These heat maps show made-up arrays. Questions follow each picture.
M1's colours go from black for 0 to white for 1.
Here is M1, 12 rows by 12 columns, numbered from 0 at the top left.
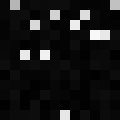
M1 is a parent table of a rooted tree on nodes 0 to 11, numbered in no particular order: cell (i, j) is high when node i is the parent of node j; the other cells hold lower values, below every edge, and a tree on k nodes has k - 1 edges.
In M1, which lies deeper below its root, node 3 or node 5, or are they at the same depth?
node 3
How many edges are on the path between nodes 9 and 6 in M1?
7
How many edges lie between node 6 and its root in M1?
2
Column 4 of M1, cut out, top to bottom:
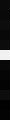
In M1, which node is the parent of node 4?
5
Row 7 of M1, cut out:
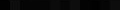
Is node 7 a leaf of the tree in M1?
yes
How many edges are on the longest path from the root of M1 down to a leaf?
5
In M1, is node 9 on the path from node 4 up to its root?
no
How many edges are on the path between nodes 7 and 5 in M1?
2
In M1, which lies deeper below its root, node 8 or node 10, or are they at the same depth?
node 10
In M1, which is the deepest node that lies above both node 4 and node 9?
5
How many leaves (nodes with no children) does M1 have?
6
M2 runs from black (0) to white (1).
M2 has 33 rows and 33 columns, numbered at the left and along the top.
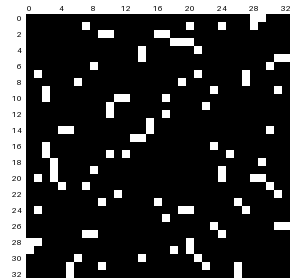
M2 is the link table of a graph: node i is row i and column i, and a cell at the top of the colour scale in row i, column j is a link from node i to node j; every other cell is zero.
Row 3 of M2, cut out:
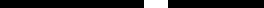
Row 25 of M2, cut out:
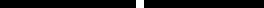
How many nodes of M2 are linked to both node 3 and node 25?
0
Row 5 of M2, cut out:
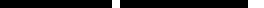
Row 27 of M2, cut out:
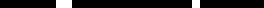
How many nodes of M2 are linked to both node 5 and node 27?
0
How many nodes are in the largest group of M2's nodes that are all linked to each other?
3
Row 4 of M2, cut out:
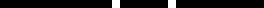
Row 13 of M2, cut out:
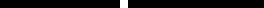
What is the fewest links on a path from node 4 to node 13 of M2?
3
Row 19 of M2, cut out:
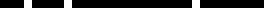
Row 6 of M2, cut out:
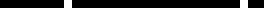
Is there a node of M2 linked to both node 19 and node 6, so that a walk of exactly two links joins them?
yes
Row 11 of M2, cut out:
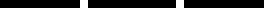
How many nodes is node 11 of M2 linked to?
2
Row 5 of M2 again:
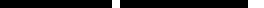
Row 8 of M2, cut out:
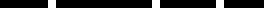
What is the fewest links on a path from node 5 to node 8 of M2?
4
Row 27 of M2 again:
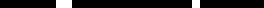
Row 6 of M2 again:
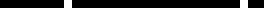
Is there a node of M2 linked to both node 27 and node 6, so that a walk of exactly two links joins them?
yes
